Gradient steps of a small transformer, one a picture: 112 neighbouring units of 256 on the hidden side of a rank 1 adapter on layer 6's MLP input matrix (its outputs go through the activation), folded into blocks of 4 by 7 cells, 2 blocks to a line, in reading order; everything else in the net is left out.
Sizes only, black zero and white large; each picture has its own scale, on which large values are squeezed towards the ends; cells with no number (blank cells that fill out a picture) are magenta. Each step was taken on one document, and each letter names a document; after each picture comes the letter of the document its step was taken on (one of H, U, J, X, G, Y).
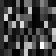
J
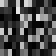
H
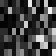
H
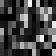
H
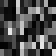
H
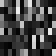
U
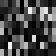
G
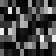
H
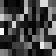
J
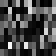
G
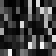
J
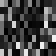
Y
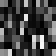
U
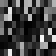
Y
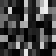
J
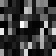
J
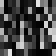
J
